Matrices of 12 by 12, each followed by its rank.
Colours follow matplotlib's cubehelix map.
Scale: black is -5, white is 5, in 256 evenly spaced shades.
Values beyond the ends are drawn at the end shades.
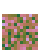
full rank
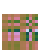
one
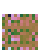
two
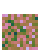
full rank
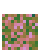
full rank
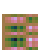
one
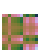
one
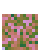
full rank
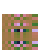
one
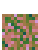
full rank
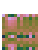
two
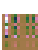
one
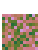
full rank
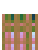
one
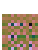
two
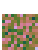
full rank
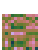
two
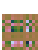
one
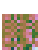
two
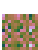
two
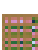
one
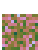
full rank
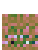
two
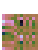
two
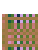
one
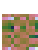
two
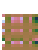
one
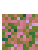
full rank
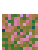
full rank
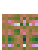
two
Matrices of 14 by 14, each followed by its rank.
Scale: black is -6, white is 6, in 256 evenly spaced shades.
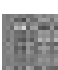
two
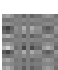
one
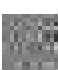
two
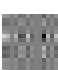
one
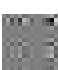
one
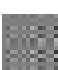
one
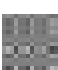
one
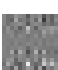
two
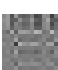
two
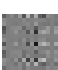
two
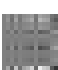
one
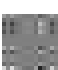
one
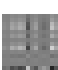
one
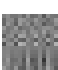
two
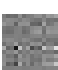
two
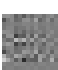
two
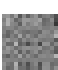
two
